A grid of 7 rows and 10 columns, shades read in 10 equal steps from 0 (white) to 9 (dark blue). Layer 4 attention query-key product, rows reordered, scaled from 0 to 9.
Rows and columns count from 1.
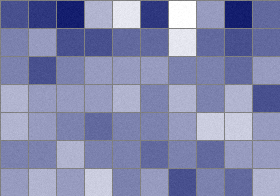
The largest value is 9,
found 2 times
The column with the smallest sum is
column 7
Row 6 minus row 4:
2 1 -1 1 2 1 2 1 1 -3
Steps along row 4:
up same same down up down up down up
